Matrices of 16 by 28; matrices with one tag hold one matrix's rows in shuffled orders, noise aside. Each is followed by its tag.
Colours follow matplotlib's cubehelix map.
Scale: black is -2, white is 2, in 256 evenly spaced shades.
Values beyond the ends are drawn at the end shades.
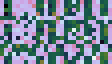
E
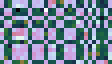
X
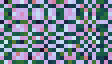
X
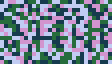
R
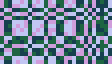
X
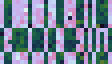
X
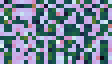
E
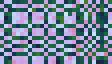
X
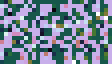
R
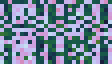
E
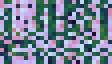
E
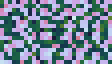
R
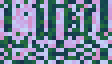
E
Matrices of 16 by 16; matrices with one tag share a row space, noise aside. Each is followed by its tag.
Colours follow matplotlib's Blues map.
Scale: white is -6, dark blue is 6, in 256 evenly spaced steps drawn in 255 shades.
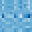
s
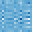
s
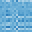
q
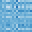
q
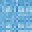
q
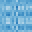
q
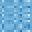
s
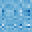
s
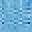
s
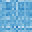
q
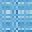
q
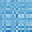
q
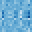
s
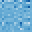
s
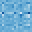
s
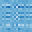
q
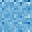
s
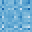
s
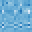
s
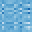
s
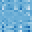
s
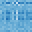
q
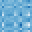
s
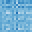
q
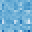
s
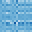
q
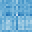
q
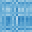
q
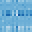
q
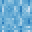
s
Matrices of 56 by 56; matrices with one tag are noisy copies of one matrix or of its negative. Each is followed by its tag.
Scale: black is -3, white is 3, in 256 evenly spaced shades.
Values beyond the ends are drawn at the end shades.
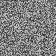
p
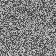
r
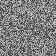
r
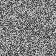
r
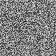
p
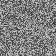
r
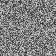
r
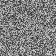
r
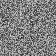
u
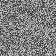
r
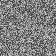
r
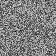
r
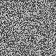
p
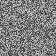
r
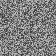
u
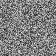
u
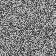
r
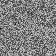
r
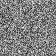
u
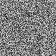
p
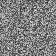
u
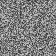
u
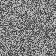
r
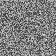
p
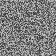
p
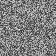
r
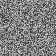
u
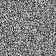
p
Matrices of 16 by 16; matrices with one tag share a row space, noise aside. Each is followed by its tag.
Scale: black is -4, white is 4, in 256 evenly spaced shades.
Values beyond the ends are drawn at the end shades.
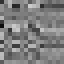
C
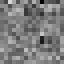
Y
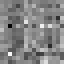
Y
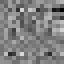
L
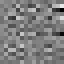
L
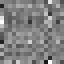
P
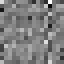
P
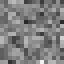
Y
